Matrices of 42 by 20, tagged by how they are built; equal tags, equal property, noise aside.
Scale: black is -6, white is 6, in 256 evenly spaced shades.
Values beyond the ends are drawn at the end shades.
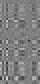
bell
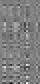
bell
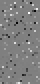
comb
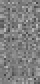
bell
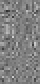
bell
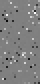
comb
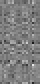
bell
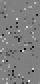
comb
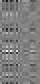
bell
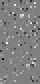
comb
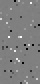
comb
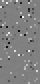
comb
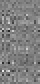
bell
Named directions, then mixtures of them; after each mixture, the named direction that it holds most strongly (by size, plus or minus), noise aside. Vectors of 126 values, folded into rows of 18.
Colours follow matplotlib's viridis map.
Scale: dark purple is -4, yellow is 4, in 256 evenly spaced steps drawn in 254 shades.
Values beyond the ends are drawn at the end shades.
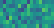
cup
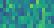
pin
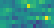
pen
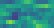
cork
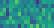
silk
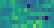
pen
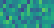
cup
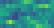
cork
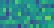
silk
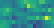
pen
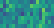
pin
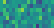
cup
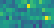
pen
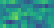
cork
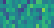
cup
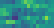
cork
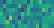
cup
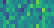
pin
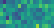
cup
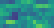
cork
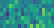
silk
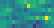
pen
